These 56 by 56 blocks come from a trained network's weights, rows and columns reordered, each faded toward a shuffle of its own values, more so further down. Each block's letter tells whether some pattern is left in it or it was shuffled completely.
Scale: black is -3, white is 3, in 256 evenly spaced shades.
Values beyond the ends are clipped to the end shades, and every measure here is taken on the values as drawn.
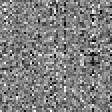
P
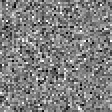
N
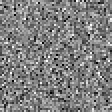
N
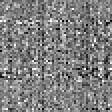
P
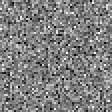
N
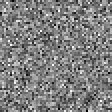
N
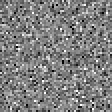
N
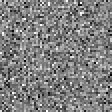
N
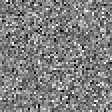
N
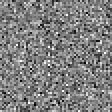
N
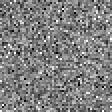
N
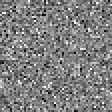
N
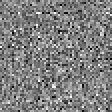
P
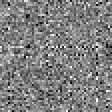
P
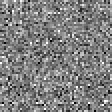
P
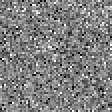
N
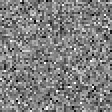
N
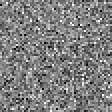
N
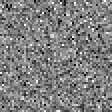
N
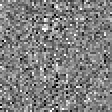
P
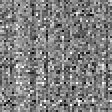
P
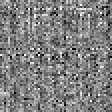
P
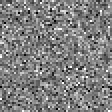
N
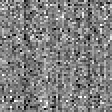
P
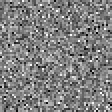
N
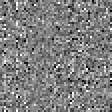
P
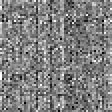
P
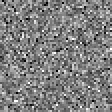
N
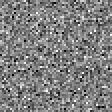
N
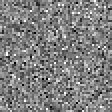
N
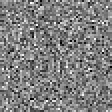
P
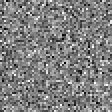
N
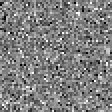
N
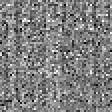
P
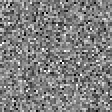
N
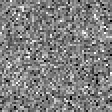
N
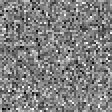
N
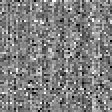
P
